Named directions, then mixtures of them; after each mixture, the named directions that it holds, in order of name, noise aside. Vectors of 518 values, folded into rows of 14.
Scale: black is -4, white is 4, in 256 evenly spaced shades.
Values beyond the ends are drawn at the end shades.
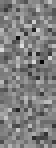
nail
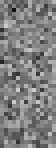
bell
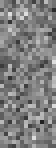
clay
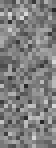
clay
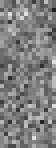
clay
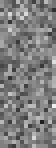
clay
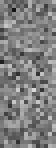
bell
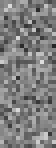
bell, nail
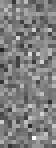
clay, nail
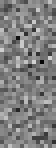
nail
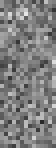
clay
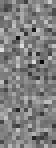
nail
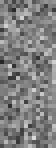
bell, clay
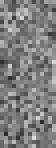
bell, clay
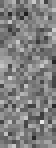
clay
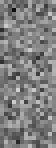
bell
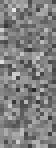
bell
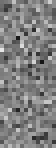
nail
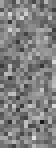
clay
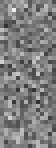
bell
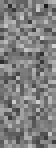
bell, nail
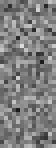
bell, nail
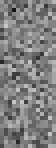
bell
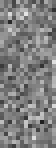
clay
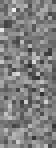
bell, nail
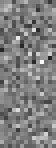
nail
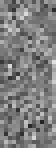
bell, clay
